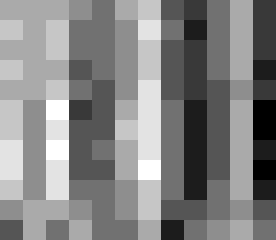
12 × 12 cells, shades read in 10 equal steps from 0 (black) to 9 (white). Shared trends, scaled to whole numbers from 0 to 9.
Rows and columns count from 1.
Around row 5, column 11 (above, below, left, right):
6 6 3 2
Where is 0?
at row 6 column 12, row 7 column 12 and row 9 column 12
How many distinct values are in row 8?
7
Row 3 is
6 6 7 4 4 5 7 3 2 4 6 2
